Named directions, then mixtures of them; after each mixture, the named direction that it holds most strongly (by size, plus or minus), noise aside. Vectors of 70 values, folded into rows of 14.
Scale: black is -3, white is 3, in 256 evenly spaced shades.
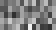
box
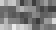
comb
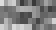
comb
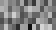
box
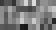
comb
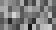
box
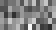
box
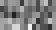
box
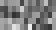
box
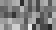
box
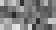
comb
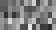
box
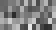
box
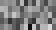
box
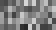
box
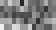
comb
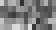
comb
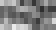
comb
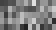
box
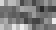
comb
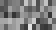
box
